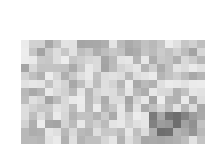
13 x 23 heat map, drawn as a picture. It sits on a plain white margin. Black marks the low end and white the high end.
Odd patch: lower, in the bottom right. Ninth with the lowest average: bottom right. Odd rows or columns: none. Average level on the scale: 80%.
